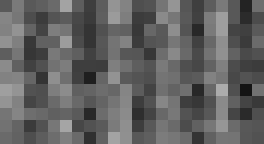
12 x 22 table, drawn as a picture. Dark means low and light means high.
Histogram: bell-shaped. Average level on the scale: 40%. Stripes: upright, repeating 5 times.
